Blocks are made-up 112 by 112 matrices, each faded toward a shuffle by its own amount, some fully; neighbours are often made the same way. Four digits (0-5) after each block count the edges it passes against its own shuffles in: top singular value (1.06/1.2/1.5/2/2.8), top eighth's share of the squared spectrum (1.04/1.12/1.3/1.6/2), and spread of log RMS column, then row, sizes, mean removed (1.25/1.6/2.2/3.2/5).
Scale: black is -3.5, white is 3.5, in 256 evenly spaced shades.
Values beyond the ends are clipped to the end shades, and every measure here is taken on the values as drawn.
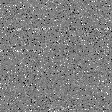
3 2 0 1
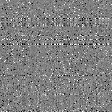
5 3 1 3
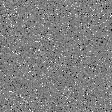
2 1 0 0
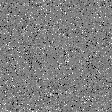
2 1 0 0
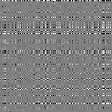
5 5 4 4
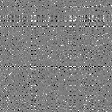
5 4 2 3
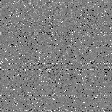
4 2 1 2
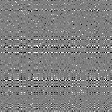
5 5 3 4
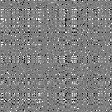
5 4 3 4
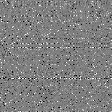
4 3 1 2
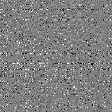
4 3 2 2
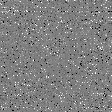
3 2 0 1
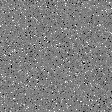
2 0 0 0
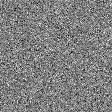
1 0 0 0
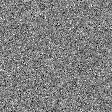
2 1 0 0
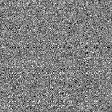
4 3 2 2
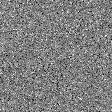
0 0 0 0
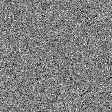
2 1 0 0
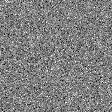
2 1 0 0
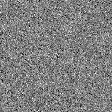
3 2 0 1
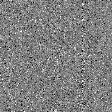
2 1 2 0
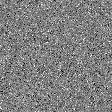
0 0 0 0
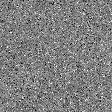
0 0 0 0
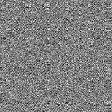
4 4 2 3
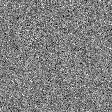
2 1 0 0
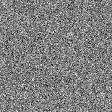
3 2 0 0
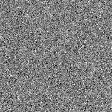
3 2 0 1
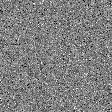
0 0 0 0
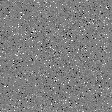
0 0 1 0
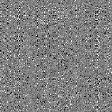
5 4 3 2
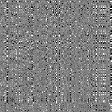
5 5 4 3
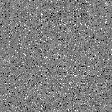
4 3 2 1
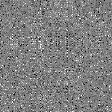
4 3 2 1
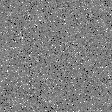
1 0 0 0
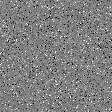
0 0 0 0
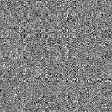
4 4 2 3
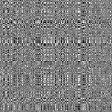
5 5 4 4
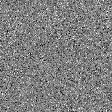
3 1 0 0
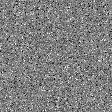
2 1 0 0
